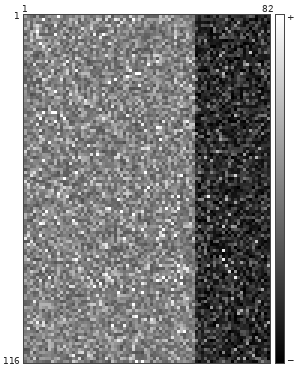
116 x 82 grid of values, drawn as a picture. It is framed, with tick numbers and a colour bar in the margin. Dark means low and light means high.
Seam: vertical, 70% of the way across, the left part higher. Histogram: bell-shaped. Stripes: none.
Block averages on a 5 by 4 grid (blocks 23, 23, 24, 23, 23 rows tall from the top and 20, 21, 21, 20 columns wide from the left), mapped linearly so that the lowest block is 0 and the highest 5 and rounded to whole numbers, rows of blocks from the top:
5 5 4 0 | 5 5 4 0 | 5 5 4 0 | 5 5 4 0 | 5 5 4 0
